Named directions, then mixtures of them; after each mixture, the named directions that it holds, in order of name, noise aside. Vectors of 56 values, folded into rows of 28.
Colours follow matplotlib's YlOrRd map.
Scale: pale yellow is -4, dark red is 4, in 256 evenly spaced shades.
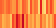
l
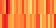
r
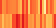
l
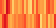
r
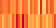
l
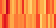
r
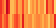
l, r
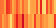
l, r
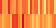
l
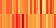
l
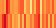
l, r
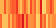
l, r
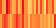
l, r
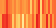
l, r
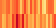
l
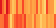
l, r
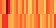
r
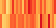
r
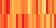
l, r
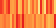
l, r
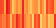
l, r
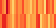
r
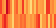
r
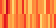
r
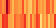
r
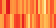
l, r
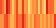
l, r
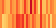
l, r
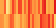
l, r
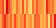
r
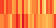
l, r
